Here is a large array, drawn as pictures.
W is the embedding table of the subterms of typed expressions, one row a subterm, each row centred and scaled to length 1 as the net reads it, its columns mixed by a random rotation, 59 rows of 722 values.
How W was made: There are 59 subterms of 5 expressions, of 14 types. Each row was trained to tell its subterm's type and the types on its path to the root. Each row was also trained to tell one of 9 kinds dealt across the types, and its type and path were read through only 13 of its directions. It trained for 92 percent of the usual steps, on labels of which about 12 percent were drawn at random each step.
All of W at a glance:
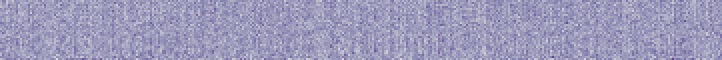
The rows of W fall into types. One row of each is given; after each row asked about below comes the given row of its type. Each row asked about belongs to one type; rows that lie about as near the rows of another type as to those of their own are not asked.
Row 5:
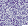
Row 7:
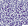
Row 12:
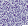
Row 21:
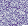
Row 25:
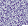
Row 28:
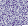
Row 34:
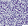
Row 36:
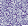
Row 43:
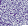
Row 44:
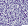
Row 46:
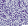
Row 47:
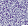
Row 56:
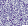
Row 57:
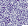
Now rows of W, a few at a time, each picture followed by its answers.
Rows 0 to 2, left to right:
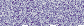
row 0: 34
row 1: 21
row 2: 12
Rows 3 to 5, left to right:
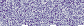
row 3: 25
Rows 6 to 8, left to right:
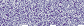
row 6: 12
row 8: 43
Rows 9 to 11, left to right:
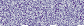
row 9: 25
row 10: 12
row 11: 44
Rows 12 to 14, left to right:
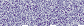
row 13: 7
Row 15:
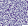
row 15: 47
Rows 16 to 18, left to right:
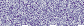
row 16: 56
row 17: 46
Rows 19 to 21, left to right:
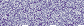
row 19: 12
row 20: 5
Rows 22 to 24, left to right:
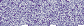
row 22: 43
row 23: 7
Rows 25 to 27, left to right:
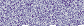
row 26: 44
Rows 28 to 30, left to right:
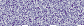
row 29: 44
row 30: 25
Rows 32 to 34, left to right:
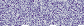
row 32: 7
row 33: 25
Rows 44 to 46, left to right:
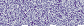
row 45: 21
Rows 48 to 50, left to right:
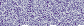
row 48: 43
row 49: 46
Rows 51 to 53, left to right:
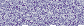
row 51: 21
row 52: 21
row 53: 7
